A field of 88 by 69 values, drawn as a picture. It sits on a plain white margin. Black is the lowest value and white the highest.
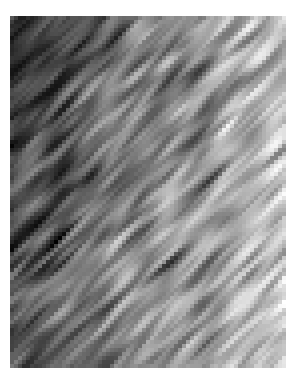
The ninth with the lowest average is the top left. The field climbs toward the right. There are no lone odd cells. No single row or column stands out from its neighbours. Streaks slant up to the right. On average the colour sits 50% of the way up the scale.
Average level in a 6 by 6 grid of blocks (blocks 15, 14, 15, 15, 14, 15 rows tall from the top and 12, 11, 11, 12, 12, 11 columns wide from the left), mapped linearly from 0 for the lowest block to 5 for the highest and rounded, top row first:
012345 | 023335 | 112345 | 123445 | 123345 | 123445
